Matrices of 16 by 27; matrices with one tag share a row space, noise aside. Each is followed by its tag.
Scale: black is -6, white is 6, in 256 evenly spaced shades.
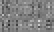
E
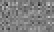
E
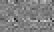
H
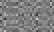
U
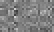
H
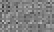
E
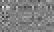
E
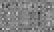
E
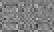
U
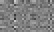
H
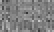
E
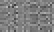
H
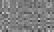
E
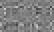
U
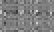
U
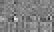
H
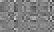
H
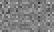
E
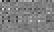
E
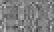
U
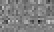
E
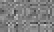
H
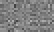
H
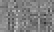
H
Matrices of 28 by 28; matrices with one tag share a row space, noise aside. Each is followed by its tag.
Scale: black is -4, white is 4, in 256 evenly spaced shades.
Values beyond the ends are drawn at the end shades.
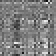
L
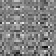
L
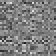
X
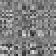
X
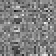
L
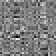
L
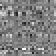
X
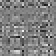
L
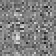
L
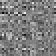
X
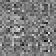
L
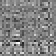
L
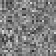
X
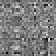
L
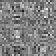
L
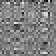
L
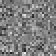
X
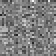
X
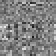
X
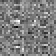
L
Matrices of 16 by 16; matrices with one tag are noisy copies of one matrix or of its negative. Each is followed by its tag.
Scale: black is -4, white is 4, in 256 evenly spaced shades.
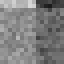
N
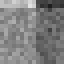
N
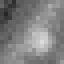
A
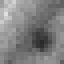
A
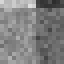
N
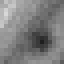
A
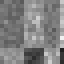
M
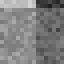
N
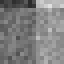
N
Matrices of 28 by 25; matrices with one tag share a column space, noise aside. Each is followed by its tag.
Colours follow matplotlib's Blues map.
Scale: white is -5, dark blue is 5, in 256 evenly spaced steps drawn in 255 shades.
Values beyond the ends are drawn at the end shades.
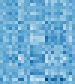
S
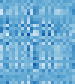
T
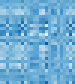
T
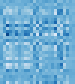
T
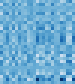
S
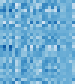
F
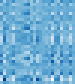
S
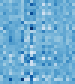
S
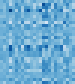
F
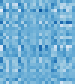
F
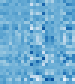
S
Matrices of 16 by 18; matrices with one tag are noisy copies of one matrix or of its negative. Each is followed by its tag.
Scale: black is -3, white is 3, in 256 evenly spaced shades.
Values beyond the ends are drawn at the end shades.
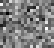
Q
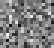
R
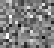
R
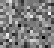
R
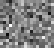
R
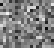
Q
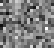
Q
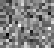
R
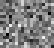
R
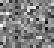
Q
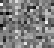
Q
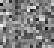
Q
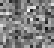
Q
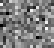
Q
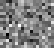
R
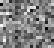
Q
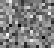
R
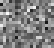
Q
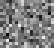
R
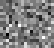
R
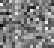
Q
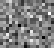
R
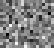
R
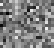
Q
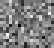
R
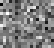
Q
